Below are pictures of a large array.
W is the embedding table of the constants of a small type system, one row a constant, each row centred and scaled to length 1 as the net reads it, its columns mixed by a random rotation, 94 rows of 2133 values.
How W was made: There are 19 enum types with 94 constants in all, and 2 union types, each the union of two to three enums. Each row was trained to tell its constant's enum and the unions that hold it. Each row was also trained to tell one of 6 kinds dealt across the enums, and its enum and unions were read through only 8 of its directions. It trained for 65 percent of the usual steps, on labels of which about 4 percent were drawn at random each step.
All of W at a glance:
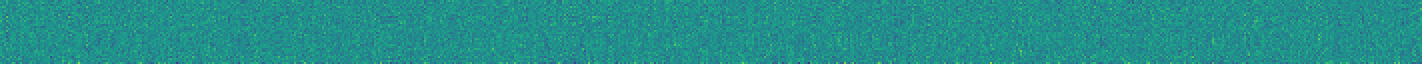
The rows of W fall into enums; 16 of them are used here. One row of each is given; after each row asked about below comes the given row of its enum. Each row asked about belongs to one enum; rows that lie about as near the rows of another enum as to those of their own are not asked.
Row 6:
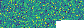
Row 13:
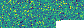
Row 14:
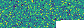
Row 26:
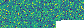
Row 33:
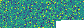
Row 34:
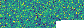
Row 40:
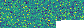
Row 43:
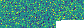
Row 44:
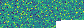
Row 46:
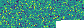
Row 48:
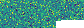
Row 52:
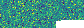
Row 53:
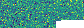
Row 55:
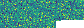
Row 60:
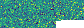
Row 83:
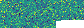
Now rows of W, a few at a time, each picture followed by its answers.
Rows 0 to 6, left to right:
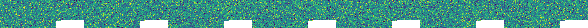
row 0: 46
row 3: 14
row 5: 46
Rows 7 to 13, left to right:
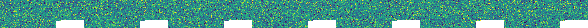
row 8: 44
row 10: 83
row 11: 60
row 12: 14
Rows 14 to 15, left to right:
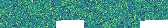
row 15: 40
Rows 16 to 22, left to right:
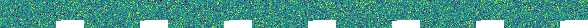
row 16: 60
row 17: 46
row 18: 46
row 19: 44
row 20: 48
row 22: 33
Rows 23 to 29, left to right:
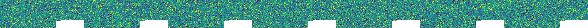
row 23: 40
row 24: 6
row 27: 14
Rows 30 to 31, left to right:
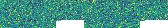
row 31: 13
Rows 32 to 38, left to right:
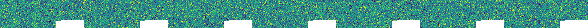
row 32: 26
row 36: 14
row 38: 33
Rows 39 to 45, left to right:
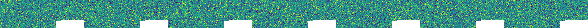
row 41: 52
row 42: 48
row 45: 6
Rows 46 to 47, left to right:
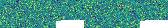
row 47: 13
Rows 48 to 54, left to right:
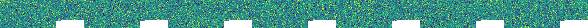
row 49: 83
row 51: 53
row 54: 53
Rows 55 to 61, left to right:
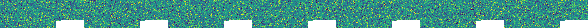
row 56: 83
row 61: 53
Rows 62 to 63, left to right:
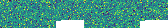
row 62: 33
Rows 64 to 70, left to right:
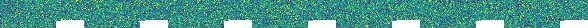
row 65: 6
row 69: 13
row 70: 33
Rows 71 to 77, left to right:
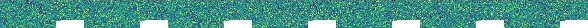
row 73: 48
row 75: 13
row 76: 13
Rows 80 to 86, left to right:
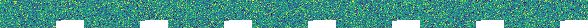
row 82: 34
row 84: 53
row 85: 44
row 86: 44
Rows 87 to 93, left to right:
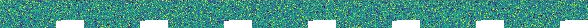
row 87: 46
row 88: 34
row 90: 40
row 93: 53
